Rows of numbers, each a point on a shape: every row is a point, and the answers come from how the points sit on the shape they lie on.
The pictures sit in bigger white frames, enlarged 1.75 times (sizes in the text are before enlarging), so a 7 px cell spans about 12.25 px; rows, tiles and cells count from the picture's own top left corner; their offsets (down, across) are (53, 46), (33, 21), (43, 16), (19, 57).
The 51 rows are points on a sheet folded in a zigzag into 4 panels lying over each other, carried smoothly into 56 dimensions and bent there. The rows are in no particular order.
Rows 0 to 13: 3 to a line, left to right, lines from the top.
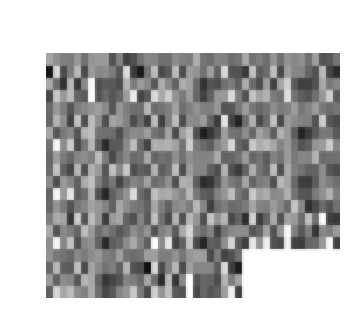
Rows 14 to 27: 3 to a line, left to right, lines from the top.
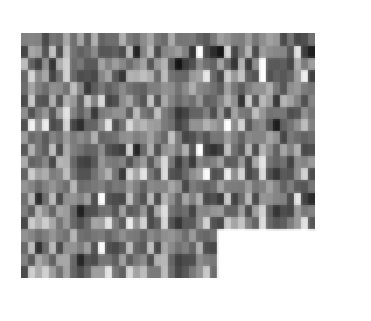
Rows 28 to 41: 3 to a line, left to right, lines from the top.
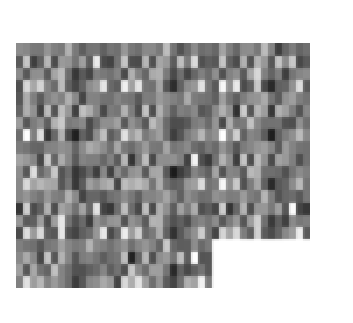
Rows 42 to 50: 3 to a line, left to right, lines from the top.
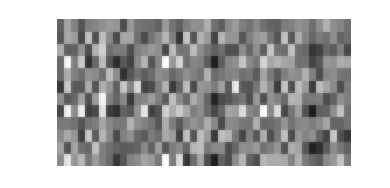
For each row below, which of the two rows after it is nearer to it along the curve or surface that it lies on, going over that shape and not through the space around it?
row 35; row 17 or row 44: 44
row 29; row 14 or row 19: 19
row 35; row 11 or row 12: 12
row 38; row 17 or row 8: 17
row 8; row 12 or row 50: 50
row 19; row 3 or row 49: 49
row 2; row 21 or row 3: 3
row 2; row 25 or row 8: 8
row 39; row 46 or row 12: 46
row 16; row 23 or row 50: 50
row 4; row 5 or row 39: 5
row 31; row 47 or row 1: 47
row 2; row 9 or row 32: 32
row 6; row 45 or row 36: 45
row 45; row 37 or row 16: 37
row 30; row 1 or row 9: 1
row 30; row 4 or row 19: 19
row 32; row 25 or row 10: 25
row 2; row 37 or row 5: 5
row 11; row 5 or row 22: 22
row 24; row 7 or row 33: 33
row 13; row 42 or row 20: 20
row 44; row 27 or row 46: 27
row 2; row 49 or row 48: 48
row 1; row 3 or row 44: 3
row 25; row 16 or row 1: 16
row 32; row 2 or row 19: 2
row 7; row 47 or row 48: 48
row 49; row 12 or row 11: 11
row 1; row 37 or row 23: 23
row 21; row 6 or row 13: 6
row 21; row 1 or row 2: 1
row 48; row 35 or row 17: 35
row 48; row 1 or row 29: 1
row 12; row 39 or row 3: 3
